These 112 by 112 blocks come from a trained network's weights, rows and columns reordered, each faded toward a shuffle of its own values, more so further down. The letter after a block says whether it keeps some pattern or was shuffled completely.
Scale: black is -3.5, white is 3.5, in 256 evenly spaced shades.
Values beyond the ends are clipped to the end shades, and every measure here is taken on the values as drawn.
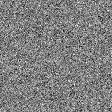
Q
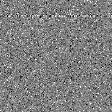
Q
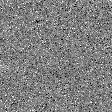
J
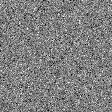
J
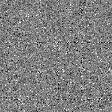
Q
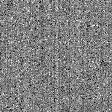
Q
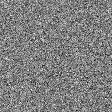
J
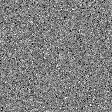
J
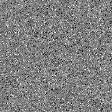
Q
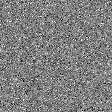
Q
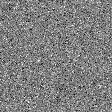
J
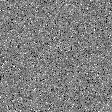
J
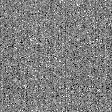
Q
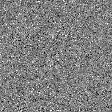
Q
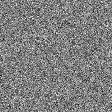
Q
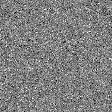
Q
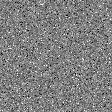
J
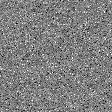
J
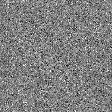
Q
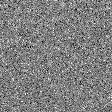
J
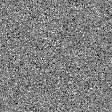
J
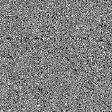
Q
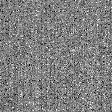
Q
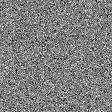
J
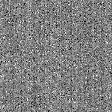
Q
